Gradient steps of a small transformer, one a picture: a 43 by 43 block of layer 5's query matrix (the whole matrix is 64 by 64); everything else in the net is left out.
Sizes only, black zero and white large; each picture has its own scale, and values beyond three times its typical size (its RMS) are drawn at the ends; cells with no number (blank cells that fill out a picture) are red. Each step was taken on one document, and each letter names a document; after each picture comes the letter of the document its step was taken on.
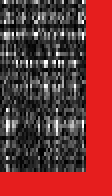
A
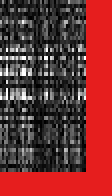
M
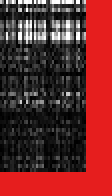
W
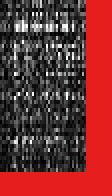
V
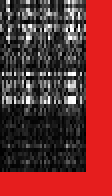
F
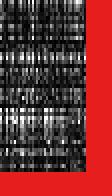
M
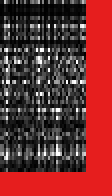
A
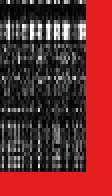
F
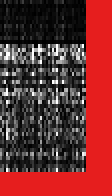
A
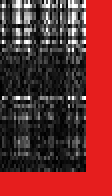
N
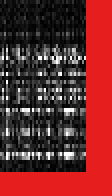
F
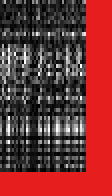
A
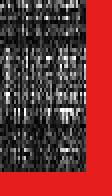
V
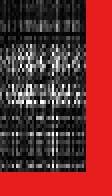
W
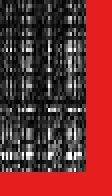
F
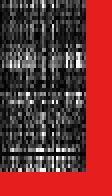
W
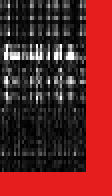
A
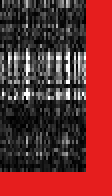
V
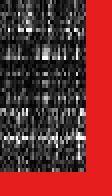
F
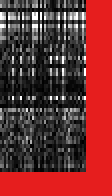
M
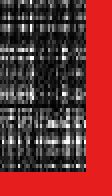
M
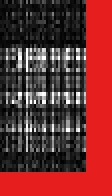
W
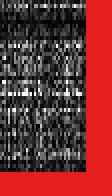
V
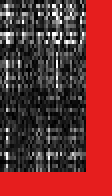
A
